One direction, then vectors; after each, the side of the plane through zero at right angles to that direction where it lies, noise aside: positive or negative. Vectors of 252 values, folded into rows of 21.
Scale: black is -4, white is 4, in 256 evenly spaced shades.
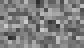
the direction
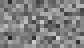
positive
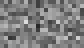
positive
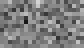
negative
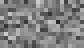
negative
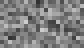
positive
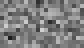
positive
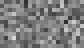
negative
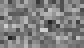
positive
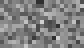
positive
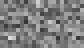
negative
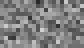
positive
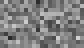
positive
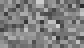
negative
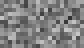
negative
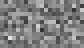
negative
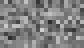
positive
